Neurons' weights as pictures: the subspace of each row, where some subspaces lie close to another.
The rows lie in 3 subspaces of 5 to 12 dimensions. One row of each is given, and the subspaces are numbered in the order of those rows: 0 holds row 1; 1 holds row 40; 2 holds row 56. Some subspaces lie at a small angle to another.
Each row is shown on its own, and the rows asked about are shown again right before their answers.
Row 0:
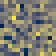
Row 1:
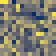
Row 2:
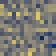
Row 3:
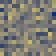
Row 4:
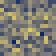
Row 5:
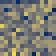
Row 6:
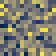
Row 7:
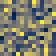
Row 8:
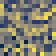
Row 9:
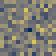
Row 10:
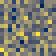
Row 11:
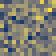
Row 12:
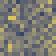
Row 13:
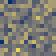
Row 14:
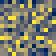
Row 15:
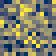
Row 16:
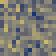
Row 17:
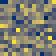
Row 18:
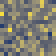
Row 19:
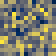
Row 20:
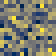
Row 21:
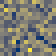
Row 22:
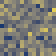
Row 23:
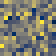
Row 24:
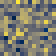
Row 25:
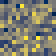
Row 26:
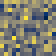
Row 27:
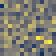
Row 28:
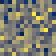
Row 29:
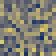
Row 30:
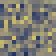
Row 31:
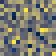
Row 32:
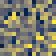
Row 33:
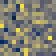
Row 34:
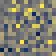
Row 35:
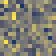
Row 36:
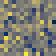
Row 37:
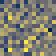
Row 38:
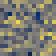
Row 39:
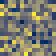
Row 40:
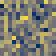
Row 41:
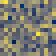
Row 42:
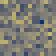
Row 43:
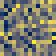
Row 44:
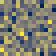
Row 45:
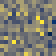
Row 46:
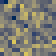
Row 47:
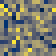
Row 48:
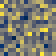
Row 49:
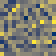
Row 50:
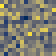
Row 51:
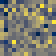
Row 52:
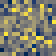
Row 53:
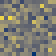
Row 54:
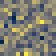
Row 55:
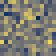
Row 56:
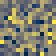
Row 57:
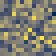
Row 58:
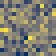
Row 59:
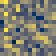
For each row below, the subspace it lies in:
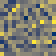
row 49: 0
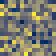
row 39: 0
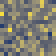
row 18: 0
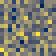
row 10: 0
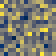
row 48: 1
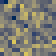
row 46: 0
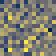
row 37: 0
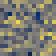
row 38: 2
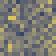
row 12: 0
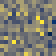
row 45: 2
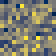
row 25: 1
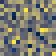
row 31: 2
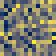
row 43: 0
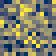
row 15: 0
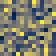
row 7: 0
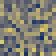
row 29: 2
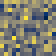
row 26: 2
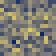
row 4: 2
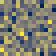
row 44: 0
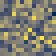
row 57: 0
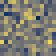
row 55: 0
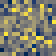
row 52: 0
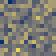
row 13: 0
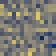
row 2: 2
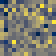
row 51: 0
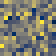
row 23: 2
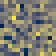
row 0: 1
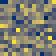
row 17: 2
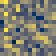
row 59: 0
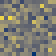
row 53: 0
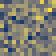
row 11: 0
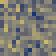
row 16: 0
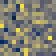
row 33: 1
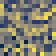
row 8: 2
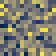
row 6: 1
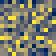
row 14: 0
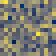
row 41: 1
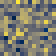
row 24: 0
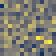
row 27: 0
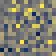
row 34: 0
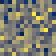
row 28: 0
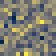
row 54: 0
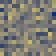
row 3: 0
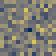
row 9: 2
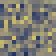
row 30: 1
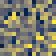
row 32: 2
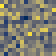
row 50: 1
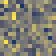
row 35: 2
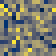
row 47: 1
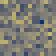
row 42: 2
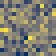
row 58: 0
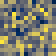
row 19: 0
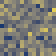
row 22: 1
